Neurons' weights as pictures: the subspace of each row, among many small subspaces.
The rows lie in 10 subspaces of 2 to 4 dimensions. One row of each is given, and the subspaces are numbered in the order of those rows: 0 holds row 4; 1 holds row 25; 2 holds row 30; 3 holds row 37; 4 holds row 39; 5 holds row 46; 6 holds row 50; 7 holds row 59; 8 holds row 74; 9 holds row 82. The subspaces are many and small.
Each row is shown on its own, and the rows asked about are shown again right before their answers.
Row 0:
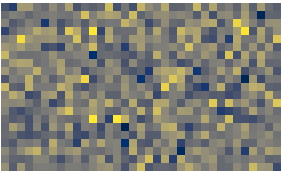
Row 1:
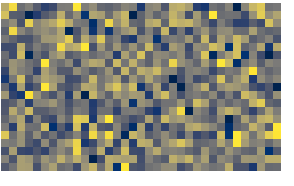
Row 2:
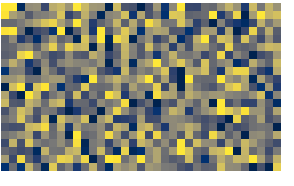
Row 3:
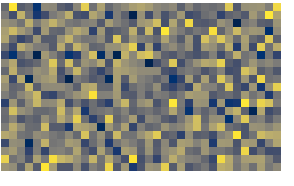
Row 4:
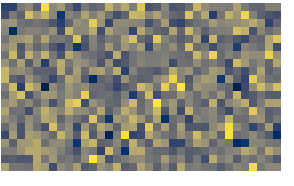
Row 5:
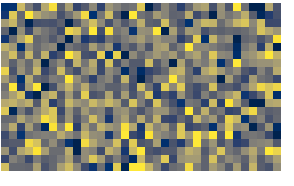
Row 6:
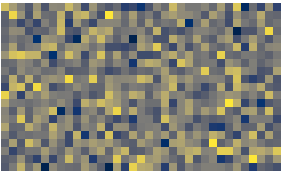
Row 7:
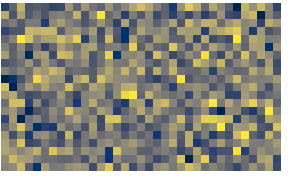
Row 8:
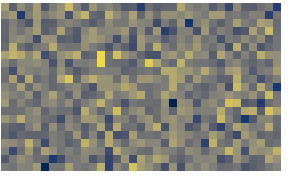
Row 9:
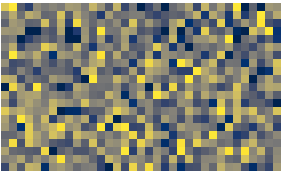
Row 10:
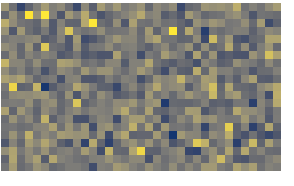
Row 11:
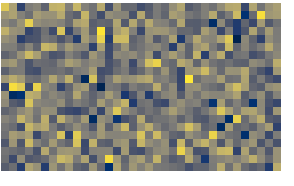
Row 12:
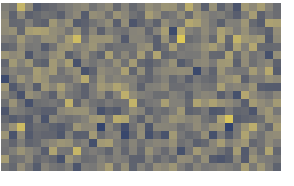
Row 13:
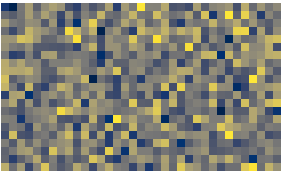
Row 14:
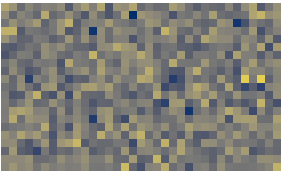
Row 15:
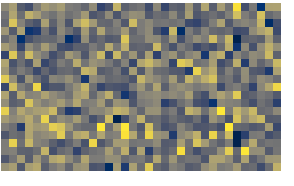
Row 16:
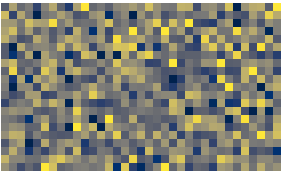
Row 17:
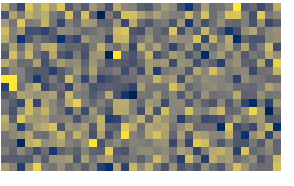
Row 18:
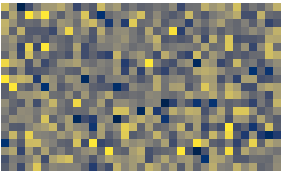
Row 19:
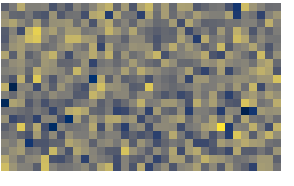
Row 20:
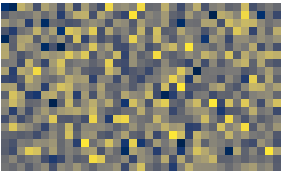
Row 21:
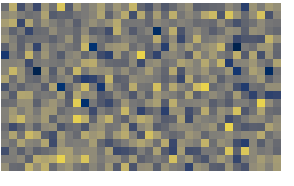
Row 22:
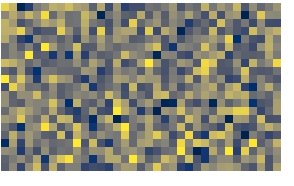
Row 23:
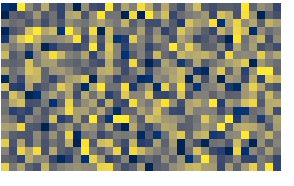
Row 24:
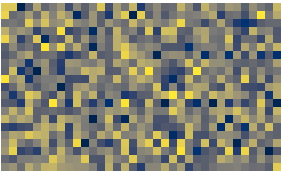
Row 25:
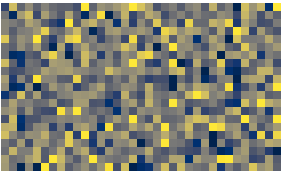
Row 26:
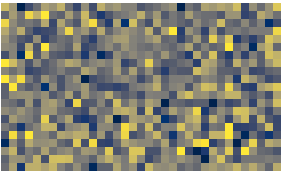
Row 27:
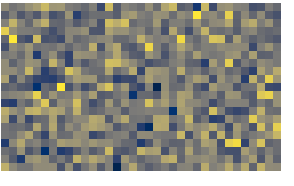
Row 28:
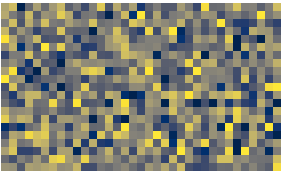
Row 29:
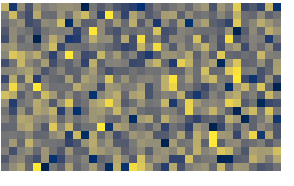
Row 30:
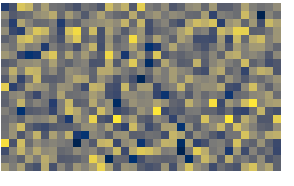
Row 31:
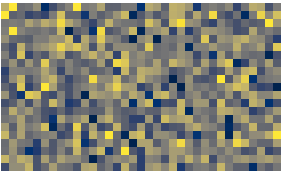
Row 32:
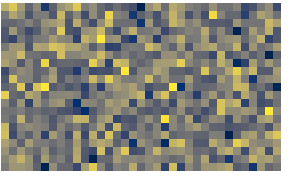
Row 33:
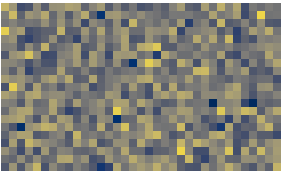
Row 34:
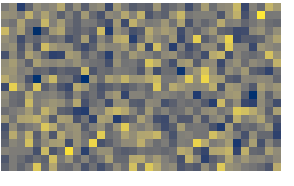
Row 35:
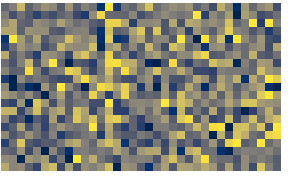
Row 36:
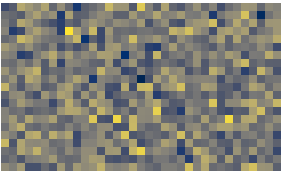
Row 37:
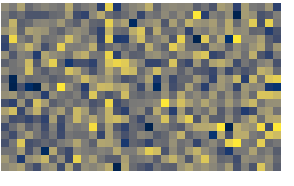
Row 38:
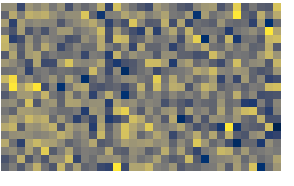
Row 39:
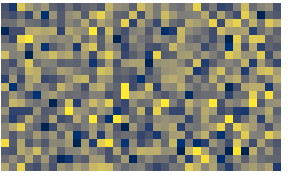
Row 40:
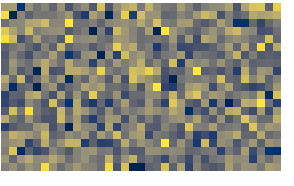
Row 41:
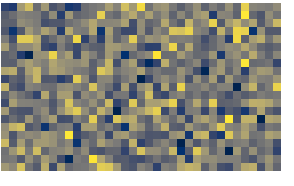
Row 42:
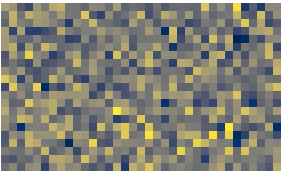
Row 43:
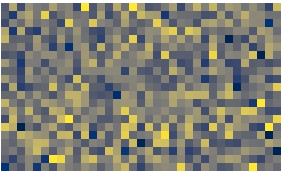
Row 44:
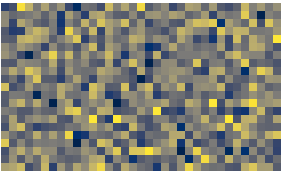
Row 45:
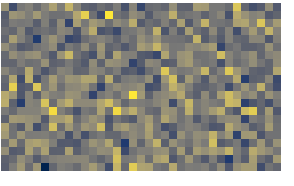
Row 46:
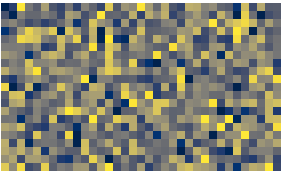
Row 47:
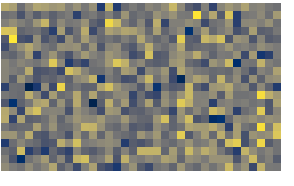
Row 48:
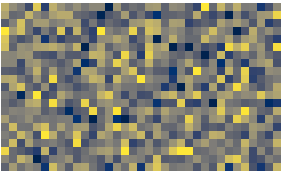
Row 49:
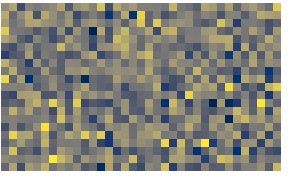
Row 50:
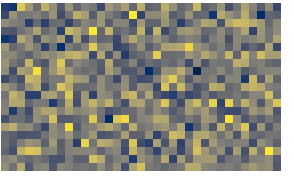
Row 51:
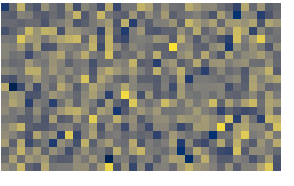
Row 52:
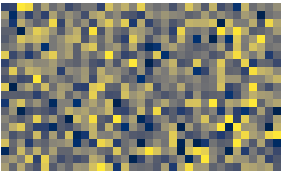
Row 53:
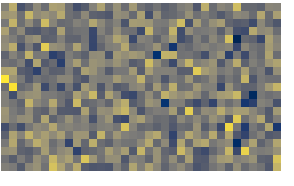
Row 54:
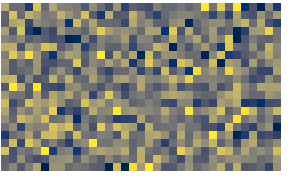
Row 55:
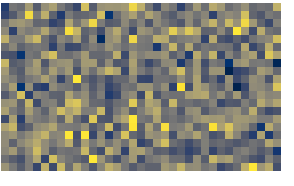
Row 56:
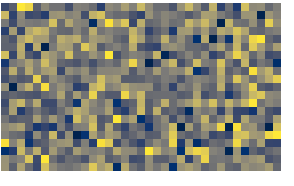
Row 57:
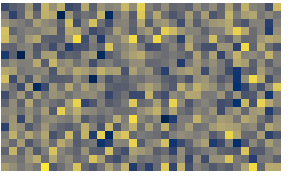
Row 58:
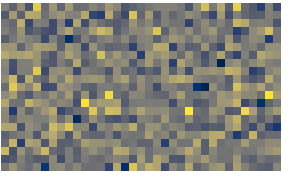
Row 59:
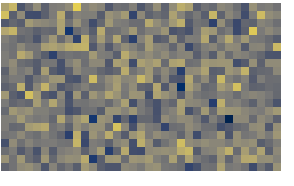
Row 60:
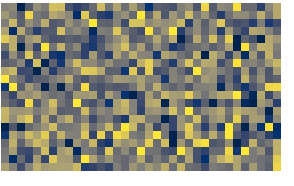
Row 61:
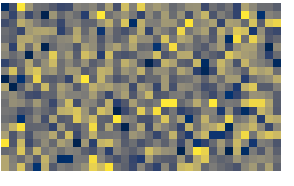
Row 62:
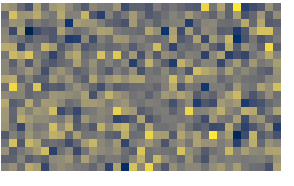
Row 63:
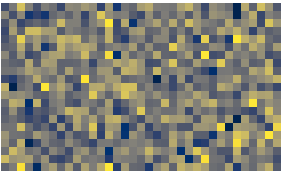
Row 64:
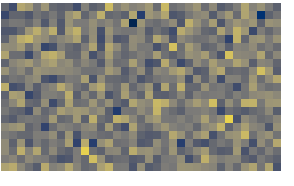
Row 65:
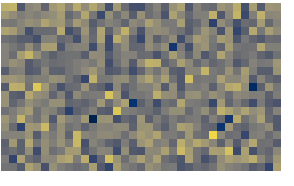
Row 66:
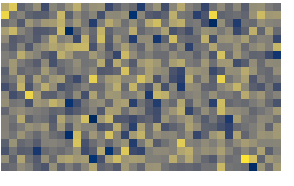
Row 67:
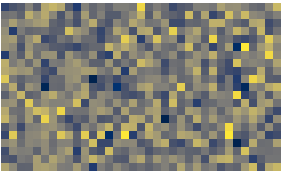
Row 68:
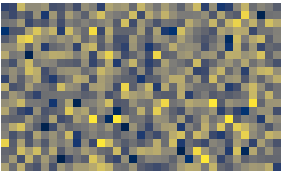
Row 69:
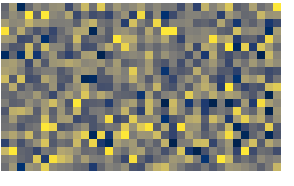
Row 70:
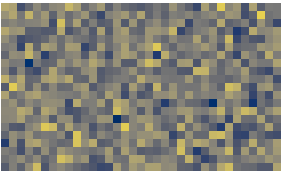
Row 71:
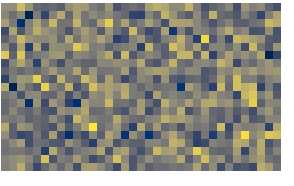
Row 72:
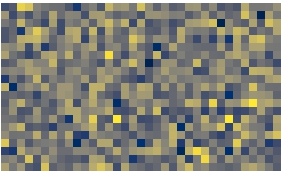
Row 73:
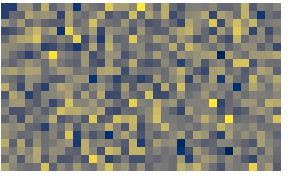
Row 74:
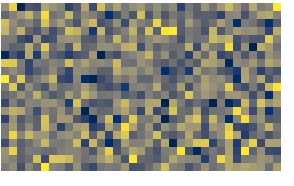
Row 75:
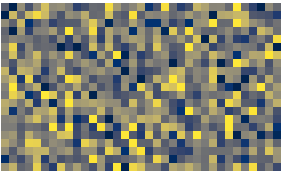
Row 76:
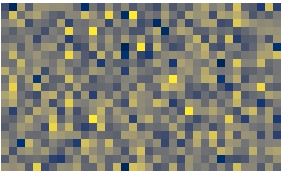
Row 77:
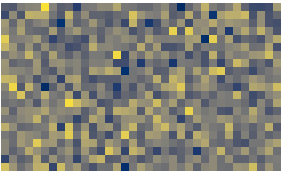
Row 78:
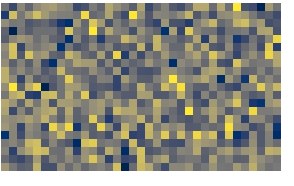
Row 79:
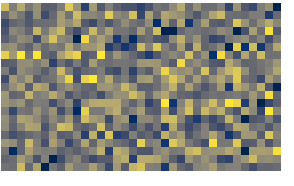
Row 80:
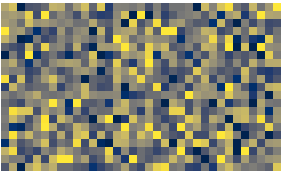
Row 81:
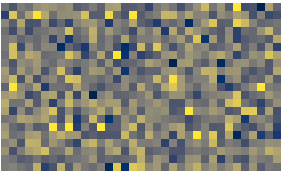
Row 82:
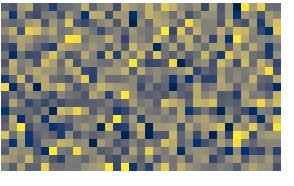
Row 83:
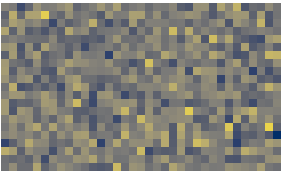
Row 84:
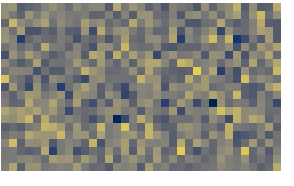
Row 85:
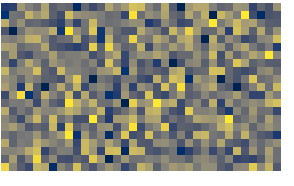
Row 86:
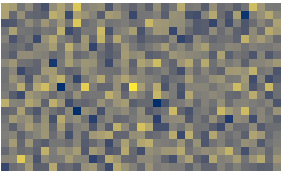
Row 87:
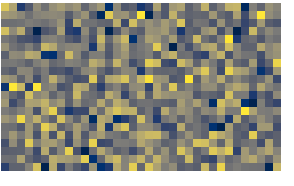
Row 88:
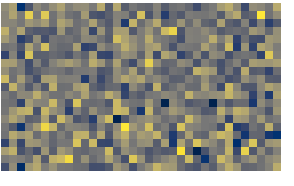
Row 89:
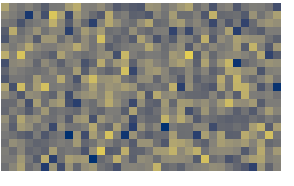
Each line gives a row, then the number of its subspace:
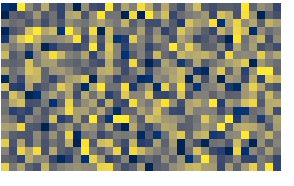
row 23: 7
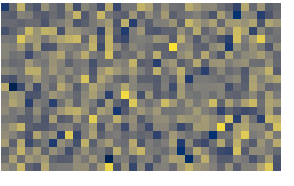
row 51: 5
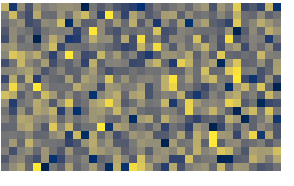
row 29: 1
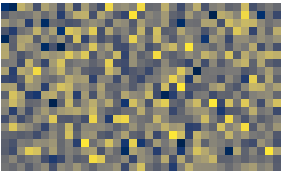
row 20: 6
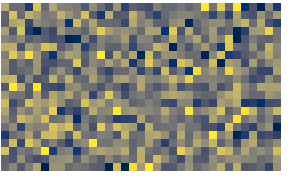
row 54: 0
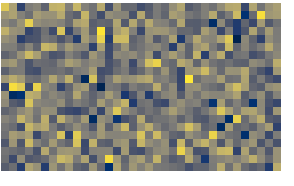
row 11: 5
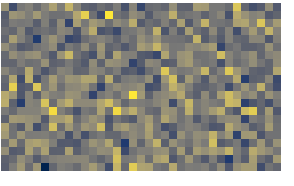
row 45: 1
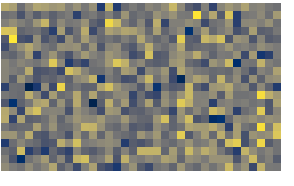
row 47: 3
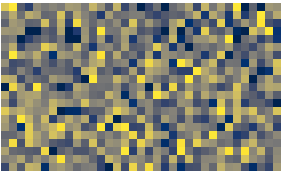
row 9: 9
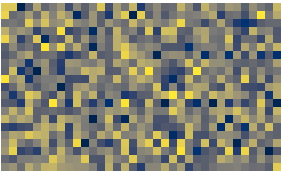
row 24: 6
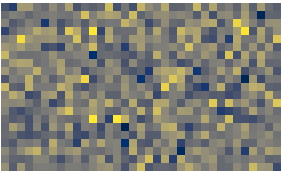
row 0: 9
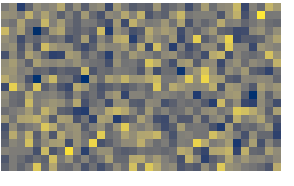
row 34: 1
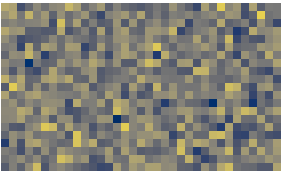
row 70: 4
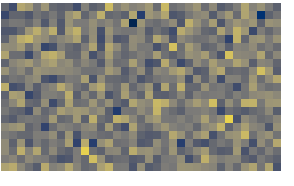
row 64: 7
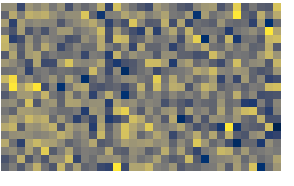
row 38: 3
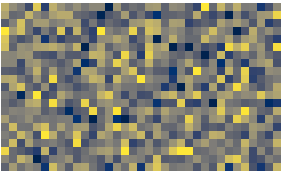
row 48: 0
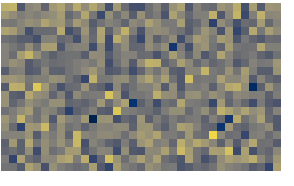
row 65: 5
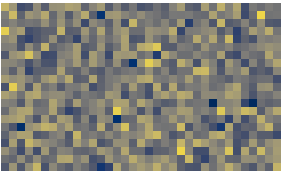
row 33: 4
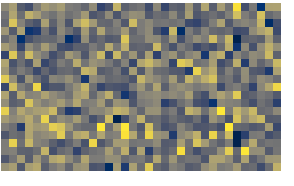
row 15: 9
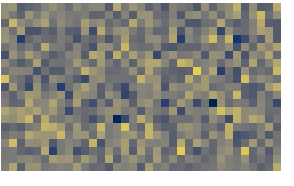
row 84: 9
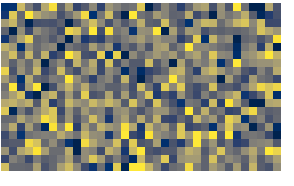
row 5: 6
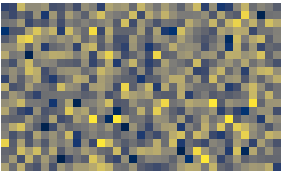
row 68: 4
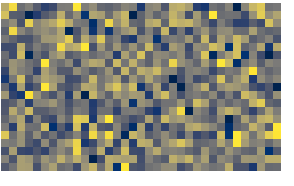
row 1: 0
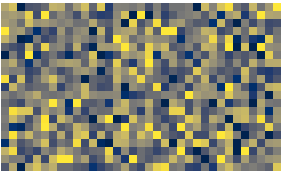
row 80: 4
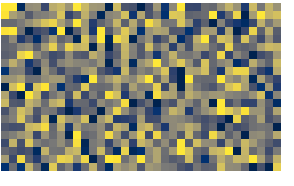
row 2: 5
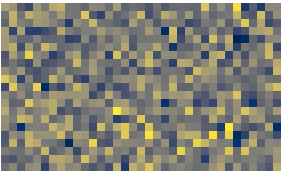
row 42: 0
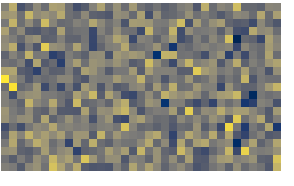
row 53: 6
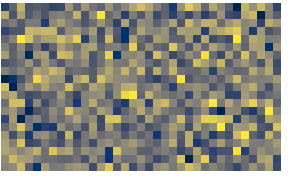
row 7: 3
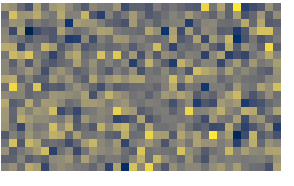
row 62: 0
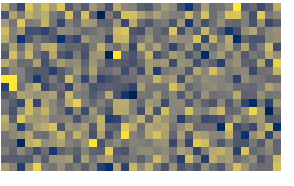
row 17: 3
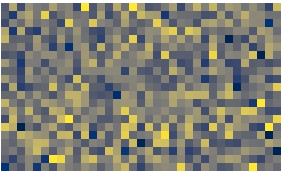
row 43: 1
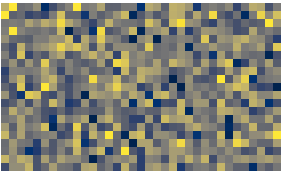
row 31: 0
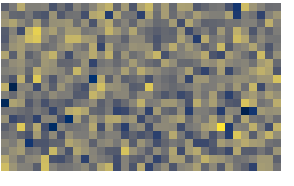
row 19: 1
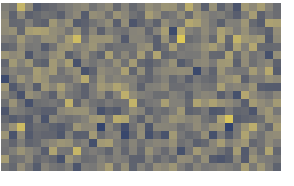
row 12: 9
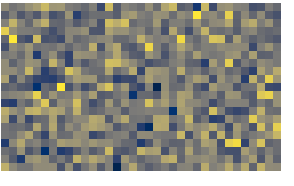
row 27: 3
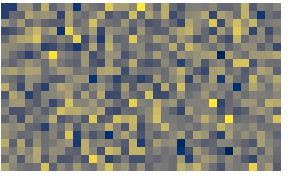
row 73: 7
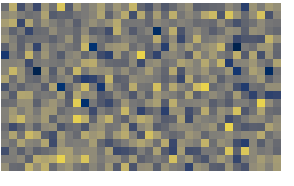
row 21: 0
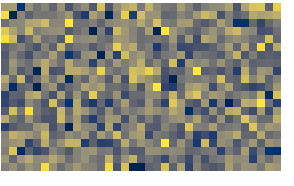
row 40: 6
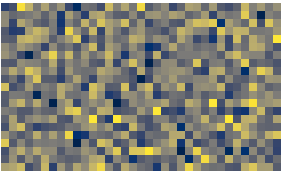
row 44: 2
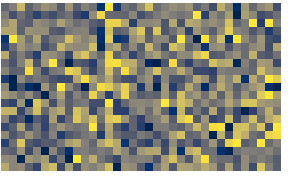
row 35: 3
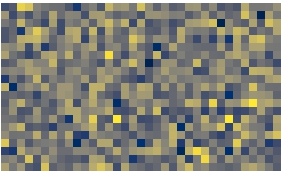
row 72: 2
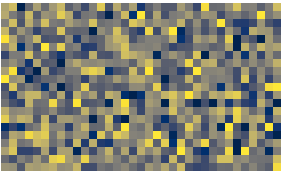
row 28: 6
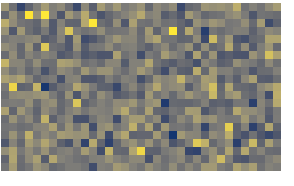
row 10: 8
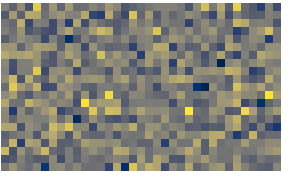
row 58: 0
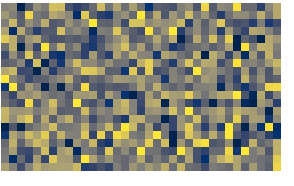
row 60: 6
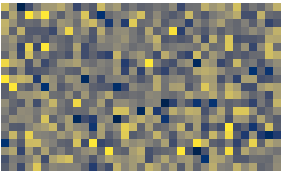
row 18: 8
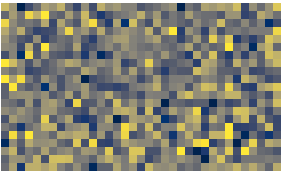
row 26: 8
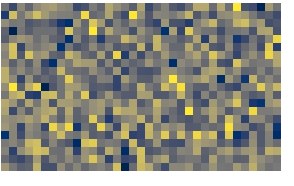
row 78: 0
